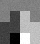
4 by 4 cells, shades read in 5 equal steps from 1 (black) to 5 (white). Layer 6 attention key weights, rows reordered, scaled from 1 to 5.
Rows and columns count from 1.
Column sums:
10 8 16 14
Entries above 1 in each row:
4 4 4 3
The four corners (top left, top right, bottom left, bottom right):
3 3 2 4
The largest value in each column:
3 3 5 4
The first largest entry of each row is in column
1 3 3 3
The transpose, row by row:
3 3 2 2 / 3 2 2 1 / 3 4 4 5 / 3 3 4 4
